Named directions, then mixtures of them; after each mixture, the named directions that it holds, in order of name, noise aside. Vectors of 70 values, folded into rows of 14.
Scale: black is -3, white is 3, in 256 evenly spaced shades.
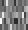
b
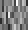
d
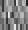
b, d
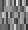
b, d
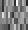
b, d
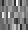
b, d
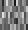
b, d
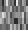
b, d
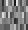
b, d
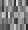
b, d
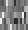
b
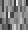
d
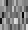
b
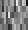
d
